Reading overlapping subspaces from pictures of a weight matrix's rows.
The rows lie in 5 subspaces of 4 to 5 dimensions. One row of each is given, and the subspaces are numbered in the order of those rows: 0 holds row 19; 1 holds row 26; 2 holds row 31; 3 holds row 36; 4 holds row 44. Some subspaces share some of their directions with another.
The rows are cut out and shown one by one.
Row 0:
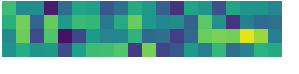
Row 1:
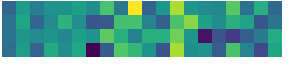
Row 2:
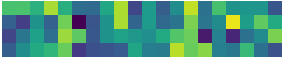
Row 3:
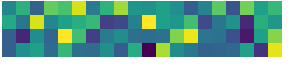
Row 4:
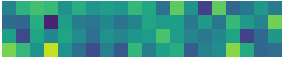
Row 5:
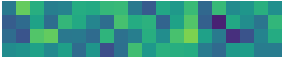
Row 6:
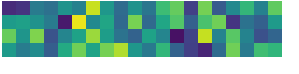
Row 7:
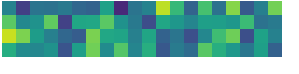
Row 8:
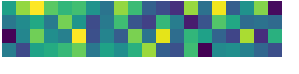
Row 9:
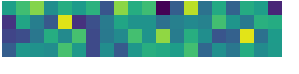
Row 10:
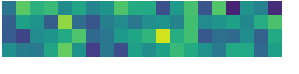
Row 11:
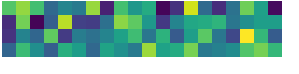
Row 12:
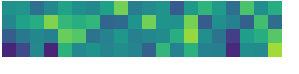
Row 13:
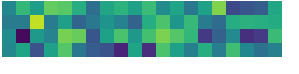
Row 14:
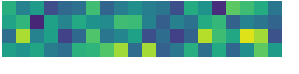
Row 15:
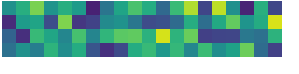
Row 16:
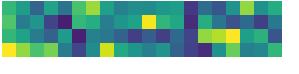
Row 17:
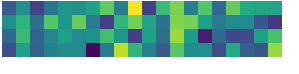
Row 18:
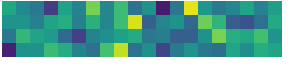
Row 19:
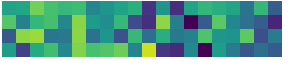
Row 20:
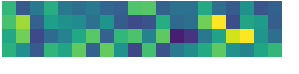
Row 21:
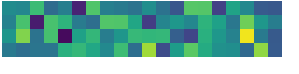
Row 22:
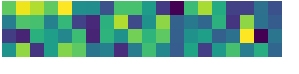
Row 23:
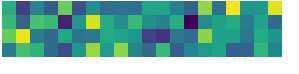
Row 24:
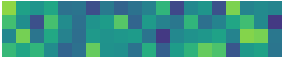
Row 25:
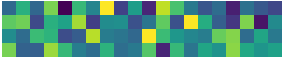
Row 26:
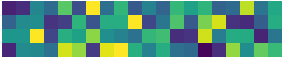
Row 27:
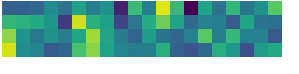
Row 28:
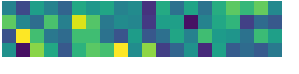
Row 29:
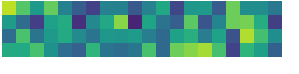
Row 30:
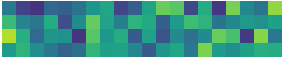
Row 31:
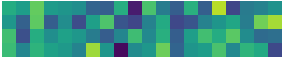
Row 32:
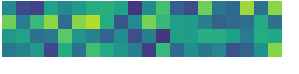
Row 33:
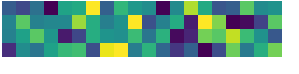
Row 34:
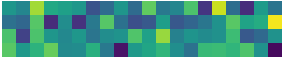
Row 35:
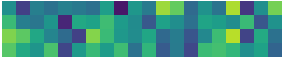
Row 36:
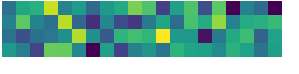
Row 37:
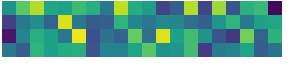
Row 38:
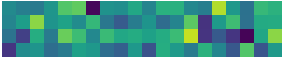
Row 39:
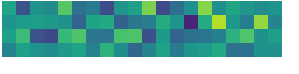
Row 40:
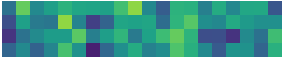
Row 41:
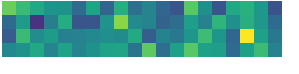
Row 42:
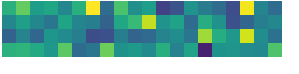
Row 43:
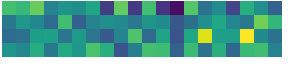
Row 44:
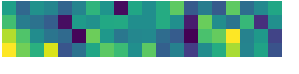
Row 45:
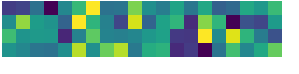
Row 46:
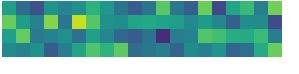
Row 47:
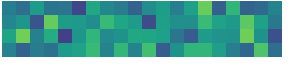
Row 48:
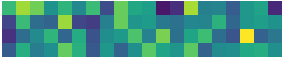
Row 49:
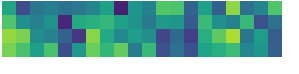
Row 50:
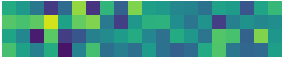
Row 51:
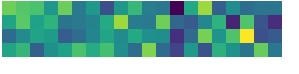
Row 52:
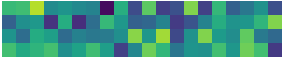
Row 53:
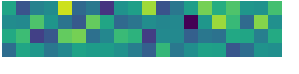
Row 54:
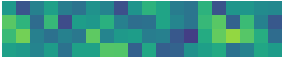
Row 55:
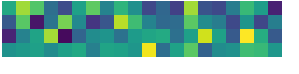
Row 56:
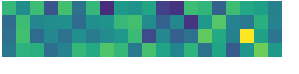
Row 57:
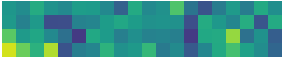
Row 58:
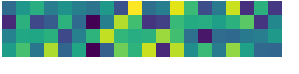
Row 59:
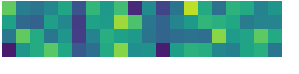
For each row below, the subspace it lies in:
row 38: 4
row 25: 3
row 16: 4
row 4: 4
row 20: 3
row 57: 4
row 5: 3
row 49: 4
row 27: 1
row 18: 1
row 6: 1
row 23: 3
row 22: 0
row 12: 4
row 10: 3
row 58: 2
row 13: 0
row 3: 4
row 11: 0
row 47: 4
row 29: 1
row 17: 2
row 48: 0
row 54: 3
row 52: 2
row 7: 4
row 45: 1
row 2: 1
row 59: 1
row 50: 1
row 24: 1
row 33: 1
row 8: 0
